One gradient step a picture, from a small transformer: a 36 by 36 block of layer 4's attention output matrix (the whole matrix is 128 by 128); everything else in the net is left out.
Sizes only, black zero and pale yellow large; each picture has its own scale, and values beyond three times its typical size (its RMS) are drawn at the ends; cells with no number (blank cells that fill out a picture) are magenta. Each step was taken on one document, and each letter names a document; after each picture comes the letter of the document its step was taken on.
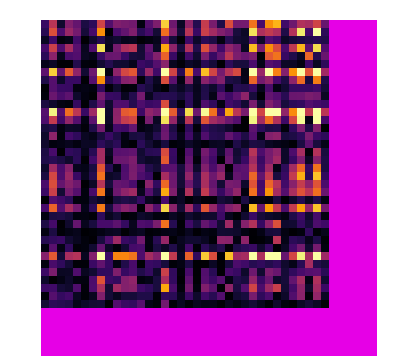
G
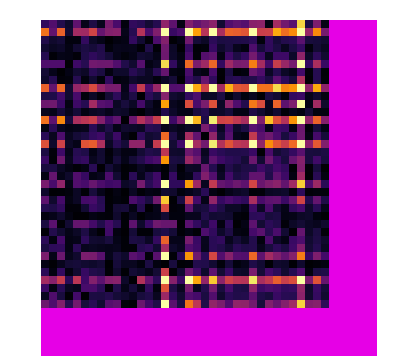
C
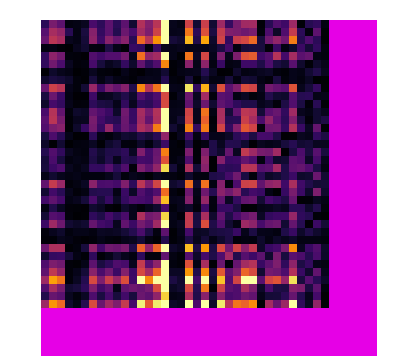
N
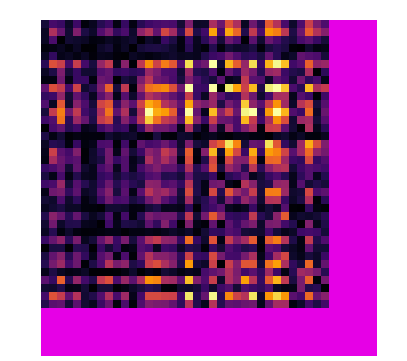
G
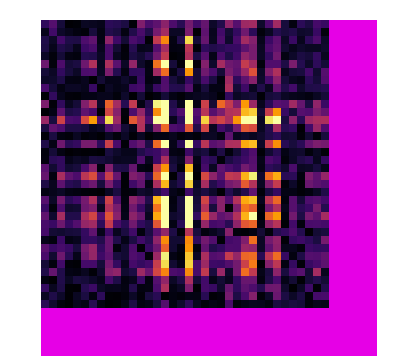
C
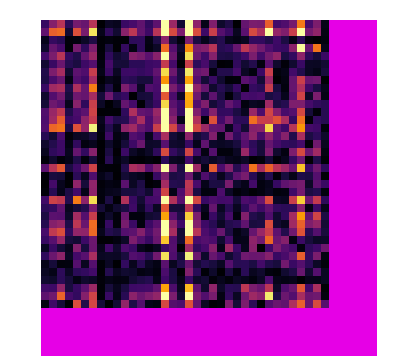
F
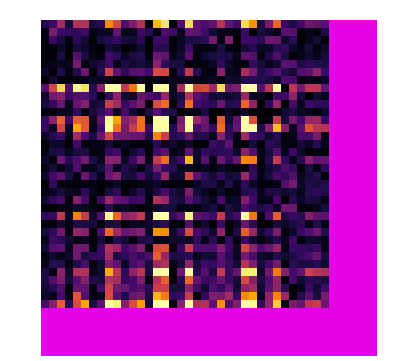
N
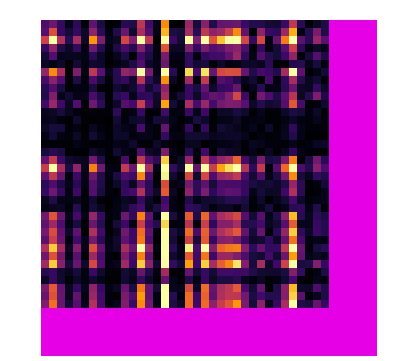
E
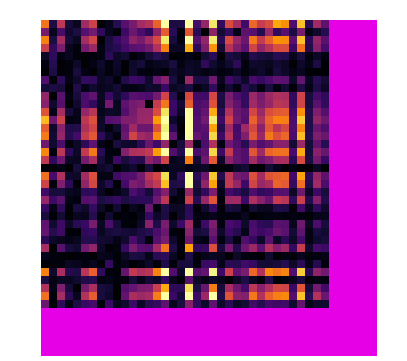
F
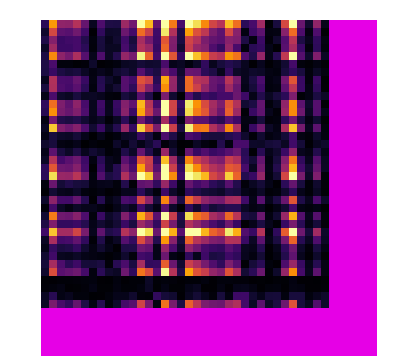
E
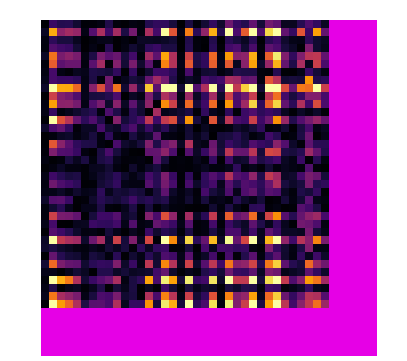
G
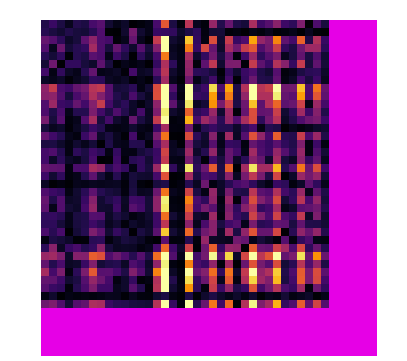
G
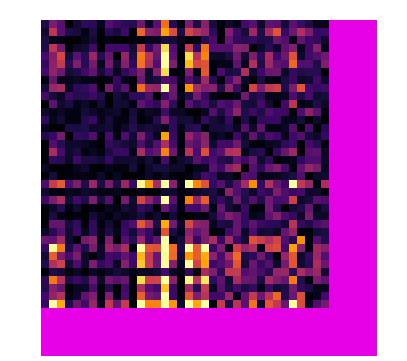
C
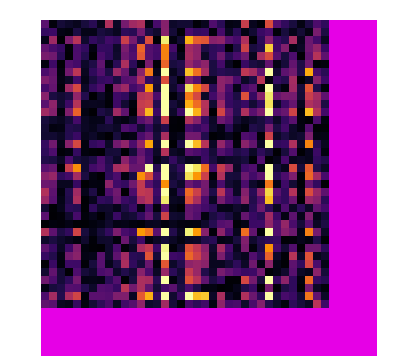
F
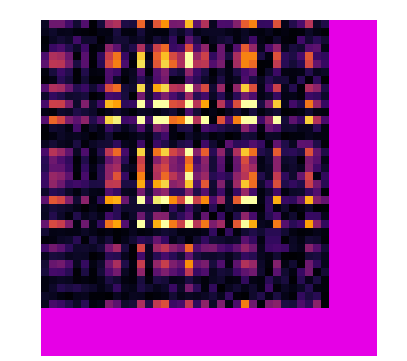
N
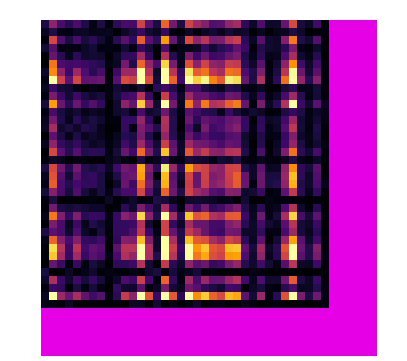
E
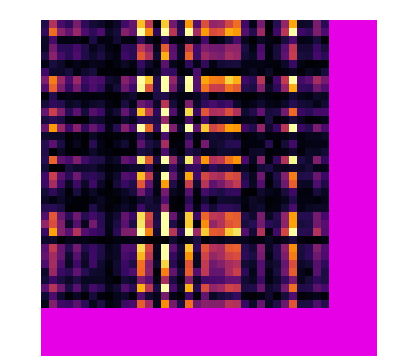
E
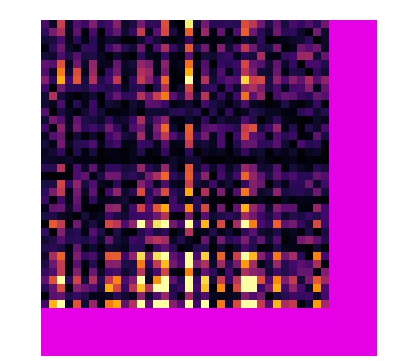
N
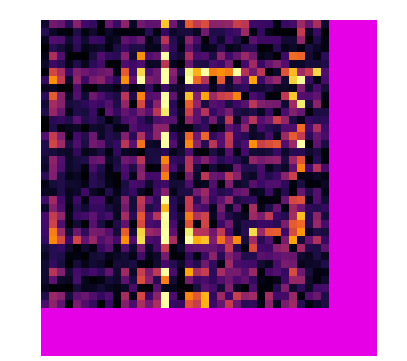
C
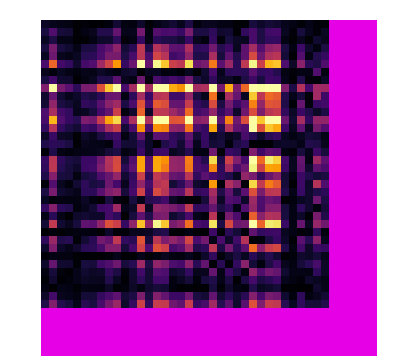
N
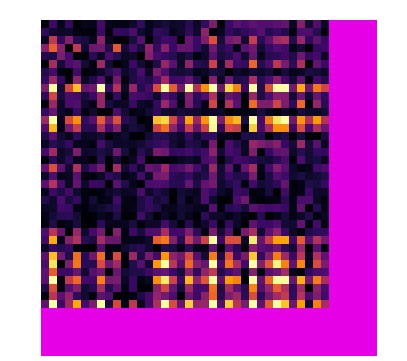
G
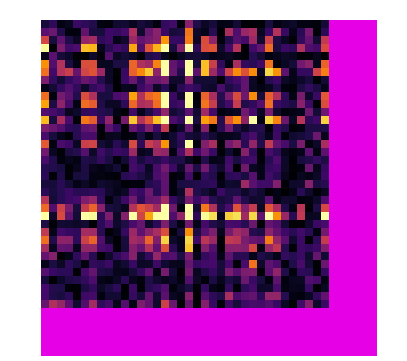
F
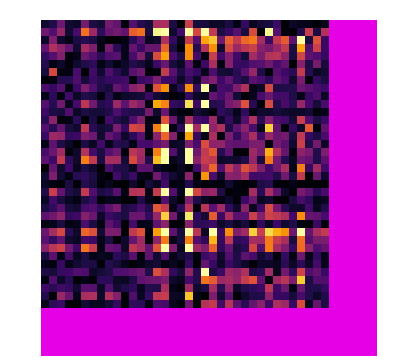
F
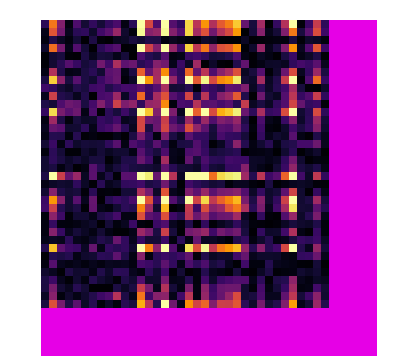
E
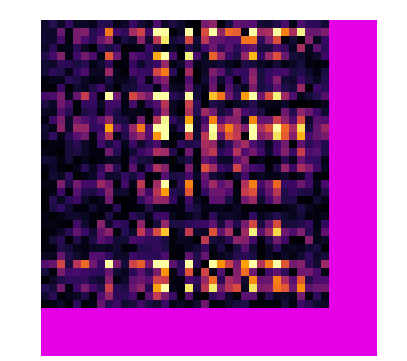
N
